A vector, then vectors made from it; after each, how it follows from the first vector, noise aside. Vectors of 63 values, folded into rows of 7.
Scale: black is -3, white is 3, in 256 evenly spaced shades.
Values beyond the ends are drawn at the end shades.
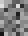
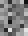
reversed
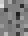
partly zeroed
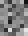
reversed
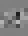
partly zeroed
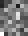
negated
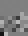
partly zeroed
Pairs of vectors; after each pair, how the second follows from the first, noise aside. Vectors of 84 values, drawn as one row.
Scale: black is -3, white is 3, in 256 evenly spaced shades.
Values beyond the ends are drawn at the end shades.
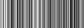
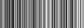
reversed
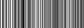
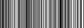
reversed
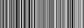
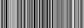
wrapped around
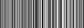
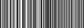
reversed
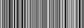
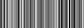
reversed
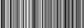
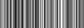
wrapped around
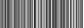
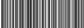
reversed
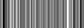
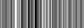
wrapped around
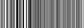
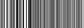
copied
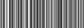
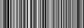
sign-scrambled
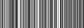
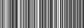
copied
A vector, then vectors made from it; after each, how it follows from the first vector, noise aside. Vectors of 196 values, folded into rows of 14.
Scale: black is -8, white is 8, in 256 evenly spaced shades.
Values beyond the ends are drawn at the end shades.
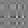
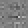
sign-scrambled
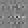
sign-scrambled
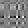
scaled up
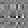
scaled up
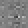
sign-scrambled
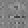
sign-scrambled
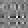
scaled up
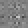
sign-scrambled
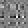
scaled up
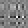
scaled up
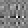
scaled up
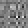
scaled up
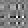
scaled up
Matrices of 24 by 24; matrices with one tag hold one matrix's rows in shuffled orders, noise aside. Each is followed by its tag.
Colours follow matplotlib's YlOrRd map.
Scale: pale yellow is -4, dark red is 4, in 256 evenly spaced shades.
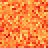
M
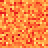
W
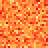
M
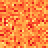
W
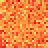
W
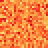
W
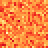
W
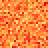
M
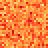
W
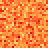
W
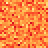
W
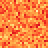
M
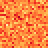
W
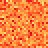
W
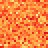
M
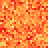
W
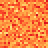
M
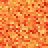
M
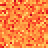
W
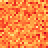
M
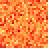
W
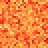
M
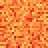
W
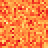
W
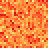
W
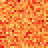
W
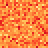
M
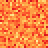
M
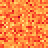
W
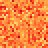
W
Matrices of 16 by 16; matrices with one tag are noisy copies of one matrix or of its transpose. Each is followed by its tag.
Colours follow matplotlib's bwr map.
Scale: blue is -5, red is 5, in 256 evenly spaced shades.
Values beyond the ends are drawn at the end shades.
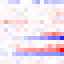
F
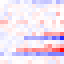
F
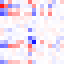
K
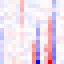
F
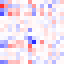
K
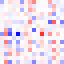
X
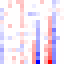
F
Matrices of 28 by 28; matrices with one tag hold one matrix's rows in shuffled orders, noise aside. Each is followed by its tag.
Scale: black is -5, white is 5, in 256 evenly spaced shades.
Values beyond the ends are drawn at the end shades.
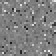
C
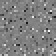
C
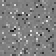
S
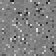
S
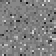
C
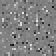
S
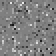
S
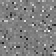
C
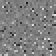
C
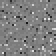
C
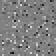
S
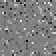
C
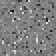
S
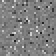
S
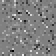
S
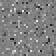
S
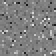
C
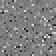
C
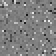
C
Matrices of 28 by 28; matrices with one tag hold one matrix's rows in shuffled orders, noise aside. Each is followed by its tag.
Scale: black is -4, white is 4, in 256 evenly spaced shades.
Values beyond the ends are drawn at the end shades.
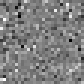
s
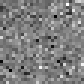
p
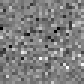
p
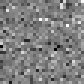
p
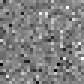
p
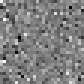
s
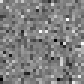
p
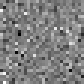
s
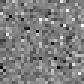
p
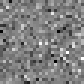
p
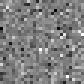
p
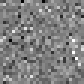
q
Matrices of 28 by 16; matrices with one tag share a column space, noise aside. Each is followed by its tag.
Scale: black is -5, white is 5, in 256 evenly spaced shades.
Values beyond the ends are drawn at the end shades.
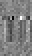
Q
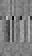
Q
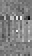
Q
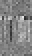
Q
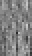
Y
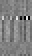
Q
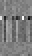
Q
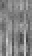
Y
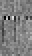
Q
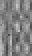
Y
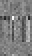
Q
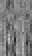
Y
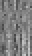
Y
